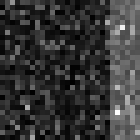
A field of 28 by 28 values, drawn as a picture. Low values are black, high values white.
The right part is higher, past a seam about 80% of the way across. There are no regular stripes. Overall the values sit about 20% of the way up the scale.
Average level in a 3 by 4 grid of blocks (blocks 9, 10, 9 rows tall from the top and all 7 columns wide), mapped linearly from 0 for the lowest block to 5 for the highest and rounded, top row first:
0105
0004
1005
